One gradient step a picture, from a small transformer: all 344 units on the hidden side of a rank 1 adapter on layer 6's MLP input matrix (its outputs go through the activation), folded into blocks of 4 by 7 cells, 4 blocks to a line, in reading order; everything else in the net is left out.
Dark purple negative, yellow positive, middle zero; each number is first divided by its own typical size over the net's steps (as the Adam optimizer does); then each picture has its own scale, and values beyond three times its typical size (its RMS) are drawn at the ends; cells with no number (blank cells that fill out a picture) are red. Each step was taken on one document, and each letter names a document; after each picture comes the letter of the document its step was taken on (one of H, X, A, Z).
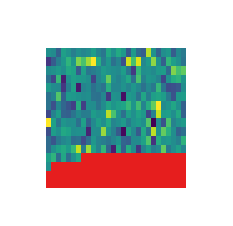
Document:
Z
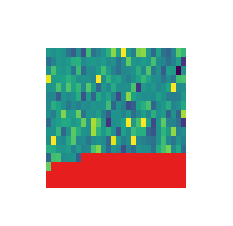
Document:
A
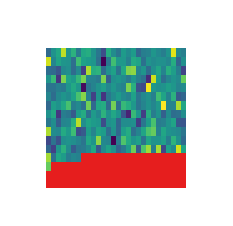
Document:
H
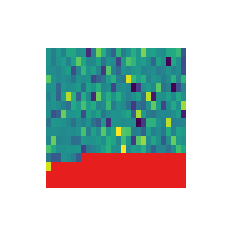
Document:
A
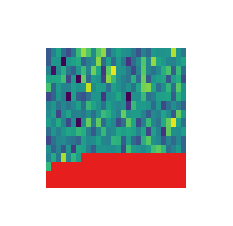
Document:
H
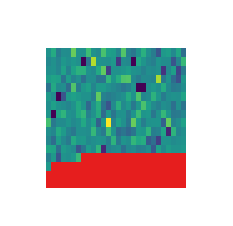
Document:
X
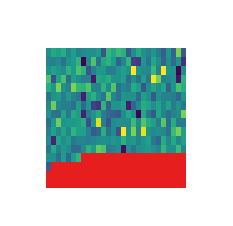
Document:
X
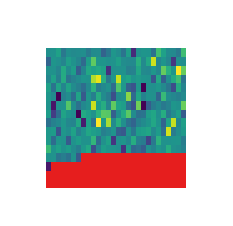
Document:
X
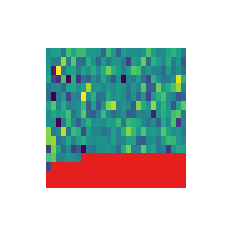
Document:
H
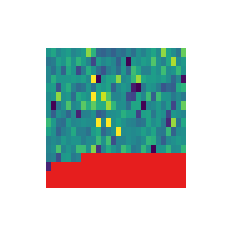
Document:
A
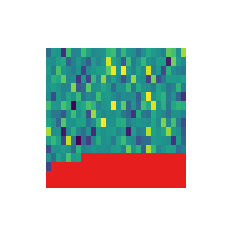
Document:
H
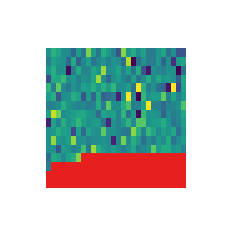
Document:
A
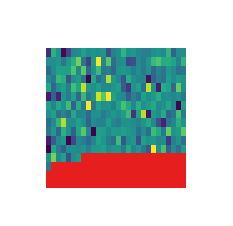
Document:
H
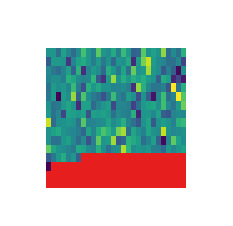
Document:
A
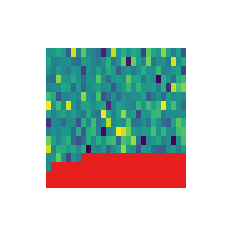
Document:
A
